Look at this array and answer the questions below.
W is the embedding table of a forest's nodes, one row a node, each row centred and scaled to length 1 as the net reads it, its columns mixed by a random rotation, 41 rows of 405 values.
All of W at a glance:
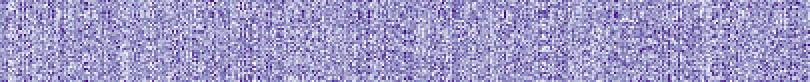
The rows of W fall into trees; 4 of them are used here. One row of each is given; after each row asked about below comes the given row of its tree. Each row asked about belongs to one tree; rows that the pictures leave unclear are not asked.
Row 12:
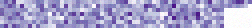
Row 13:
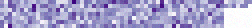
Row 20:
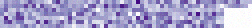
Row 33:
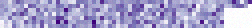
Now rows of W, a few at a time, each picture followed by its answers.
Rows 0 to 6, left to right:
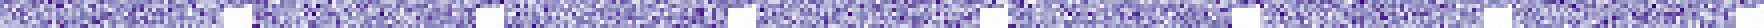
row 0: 33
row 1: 12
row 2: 12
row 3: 20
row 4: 12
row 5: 33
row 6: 33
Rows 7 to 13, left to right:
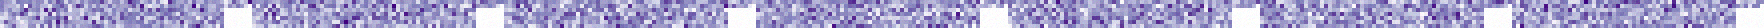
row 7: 33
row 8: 33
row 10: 13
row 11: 33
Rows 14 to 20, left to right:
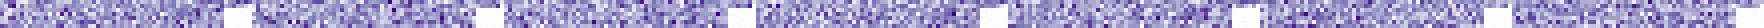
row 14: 12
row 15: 20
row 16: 20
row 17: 12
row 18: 12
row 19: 13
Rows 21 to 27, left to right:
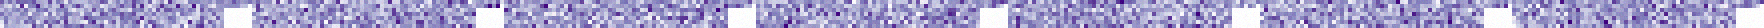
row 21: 33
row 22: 20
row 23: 12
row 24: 12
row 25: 13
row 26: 20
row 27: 33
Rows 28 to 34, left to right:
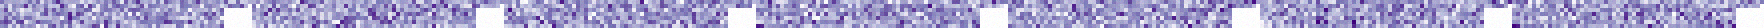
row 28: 20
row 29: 33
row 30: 20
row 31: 12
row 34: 12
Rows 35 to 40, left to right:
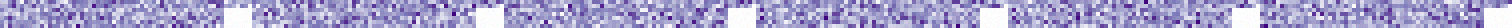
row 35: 13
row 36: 33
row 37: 12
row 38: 20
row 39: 20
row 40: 12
